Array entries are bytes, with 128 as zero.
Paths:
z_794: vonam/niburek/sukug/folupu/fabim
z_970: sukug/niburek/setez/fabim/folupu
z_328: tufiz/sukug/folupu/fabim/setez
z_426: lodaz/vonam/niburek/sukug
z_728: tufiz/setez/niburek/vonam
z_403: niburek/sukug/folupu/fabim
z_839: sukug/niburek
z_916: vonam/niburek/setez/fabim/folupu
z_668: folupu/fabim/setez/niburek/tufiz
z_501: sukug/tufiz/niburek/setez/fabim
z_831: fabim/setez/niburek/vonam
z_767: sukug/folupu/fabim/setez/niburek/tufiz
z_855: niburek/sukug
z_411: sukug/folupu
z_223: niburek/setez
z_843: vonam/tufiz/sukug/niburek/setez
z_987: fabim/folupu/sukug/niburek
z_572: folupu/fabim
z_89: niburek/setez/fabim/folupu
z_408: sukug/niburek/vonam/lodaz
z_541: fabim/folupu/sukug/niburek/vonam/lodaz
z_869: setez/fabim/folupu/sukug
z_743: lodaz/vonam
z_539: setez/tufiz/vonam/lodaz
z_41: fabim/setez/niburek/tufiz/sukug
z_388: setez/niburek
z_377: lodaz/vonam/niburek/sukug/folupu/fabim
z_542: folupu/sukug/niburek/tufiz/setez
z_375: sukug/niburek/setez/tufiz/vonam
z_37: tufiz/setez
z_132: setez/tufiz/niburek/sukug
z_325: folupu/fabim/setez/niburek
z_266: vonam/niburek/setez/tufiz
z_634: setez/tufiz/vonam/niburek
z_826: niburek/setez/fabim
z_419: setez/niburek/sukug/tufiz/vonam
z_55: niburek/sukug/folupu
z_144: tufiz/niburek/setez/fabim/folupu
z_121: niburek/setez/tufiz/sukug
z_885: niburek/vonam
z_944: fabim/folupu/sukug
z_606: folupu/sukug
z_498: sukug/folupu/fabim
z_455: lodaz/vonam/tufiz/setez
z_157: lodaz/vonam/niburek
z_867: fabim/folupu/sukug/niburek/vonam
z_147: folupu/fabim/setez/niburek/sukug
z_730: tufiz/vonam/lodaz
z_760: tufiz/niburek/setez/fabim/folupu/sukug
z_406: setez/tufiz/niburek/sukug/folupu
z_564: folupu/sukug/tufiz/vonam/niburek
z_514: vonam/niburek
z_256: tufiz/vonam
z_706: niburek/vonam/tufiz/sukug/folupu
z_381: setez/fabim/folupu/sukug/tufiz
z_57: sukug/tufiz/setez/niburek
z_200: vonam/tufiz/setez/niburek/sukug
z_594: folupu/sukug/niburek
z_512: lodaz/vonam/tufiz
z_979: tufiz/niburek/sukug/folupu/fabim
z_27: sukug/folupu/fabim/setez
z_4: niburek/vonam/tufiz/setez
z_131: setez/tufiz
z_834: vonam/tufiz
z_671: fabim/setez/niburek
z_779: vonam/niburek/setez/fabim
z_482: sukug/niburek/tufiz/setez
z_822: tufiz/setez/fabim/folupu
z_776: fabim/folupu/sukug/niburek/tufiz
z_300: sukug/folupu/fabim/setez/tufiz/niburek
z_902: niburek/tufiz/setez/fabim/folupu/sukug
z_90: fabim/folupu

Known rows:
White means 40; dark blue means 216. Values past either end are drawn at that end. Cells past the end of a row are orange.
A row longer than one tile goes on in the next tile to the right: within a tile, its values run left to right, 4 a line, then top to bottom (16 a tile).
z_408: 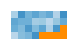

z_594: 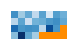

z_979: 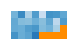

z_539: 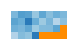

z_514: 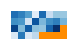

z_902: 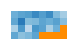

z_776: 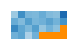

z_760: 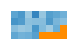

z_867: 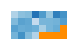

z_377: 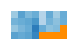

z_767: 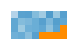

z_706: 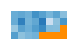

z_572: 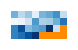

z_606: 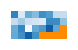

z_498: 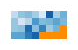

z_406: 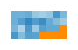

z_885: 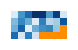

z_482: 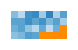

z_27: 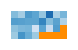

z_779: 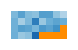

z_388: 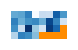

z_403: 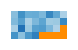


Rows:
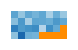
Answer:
z_564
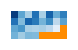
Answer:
z_37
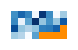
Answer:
z_834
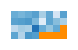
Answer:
z_426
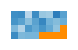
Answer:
z_144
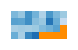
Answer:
z_132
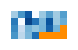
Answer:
z_131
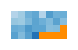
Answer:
z_501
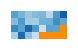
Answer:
z_987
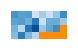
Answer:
z_157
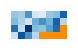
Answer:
z_839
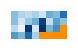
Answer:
z_411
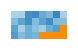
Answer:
z_419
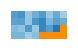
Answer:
z_916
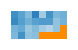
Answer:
z_328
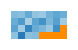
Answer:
z_300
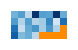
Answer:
z_256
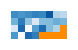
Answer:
z_855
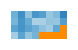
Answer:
z_541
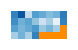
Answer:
z_730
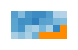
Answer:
z_843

